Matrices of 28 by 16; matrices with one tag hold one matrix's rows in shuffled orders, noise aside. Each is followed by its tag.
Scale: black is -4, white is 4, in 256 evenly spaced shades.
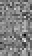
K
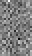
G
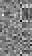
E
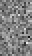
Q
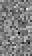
Q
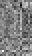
E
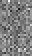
G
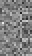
E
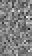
Q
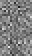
G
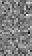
Q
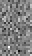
G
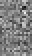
K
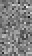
Q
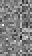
E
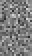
Q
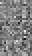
K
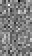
G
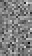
Q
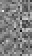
E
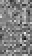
K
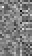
E
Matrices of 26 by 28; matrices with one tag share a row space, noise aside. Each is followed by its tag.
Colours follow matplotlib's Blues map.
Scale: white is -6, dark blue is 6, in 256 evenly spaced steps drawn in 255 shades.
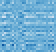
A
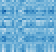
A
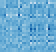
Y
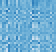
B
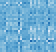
Y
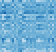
A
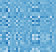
B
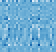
B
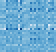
Y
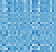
B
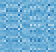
Y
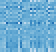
Y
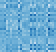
Y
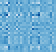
B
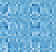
B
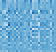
B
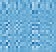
B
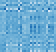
Y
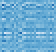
A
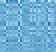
Y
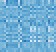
Y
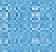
B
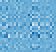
B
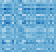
A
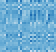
Y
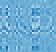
B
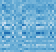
A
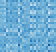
Y
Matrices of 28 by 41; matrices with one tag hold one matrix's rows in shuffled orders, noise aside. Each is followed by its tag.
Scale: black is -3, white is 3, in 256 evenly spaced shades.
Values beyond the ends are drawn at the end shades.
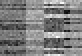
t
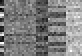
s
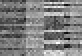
t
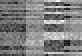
t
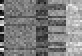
s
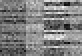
t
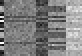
s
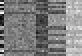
s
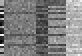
s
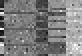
s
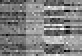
t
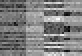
t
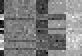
s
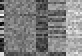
s
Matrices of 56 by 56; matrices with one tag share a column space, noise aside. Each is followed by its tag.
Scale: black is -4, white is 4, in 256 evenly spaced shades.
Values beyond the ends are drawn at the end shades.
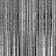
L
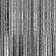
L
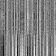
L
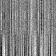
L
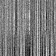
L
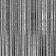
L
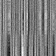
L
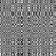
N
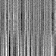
L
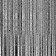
L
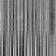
L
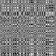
N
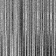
L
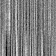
L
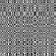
N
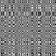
N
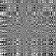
N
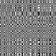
N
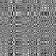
N
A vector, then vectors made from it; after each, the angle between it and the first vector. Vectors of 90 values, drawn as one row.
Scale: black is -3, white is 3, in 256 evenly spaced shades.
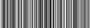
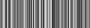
partly opposed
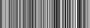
partly opposed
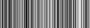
orthogonal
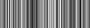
orthogonal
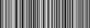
nearly opposite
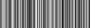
partly opposed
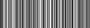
nearly opposite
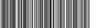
nearly parallel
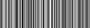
nearly opposite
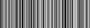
nearly opposite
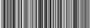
nearly parallel
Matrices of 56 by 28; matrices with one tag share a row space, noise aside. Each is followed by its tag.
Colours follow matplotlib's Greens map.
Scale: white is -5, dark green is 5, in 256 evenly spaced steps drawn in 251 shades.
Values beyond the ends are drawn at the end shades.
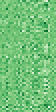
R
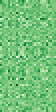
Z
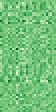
Z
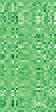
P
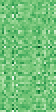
P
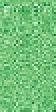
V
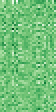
P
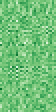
Z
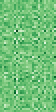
V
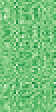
V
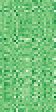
V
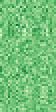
Z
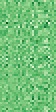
R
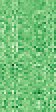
P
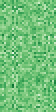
P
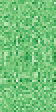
V
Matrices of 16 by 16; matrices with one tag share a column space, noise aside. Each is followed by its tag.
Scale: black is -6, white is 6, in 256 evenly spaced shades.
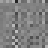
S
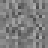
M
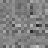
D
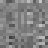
S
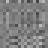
S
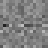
D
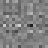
D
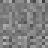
S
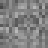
M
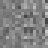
M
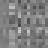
M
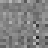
S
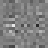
D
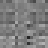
S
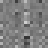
S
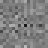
D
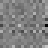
D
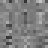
S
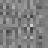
M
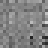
S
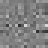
D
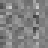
M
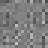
S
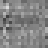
M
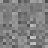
S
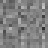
M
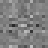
D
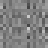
M
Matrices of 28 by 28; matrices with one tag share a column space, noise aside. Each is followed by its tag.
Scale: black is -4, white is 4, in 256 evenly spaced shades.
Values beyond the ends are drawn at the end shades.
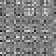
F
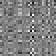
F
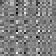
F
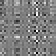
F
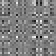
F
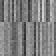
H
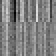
H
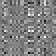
F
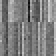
H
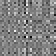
F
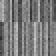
H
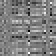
F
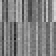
H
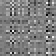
F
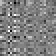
F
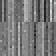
H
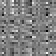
F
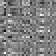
F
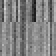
H
